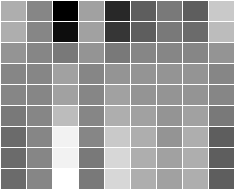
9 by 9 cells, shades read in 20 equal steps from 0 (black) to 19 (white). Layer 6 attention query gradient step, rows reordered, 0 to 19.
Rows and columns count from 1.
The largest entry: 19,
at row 9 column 3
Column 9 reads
15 14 11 10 10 9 7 7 7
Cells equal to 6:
0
